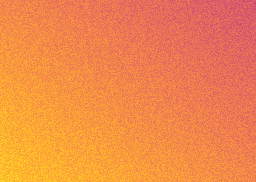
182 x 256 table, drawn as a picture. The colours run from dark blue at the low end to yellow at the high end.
Average level on the scale: 70%. Slope: up to the bottom left. Histogram: bell-shaped. Ninth with the lowest average: top right.
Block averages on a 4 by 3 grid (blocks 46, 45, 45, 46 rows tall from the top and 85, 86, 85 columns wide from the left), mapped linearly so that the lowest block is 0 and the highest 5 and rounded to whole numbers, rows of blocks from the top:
2 1 0
3 2 1
4 3 2
5 4 3
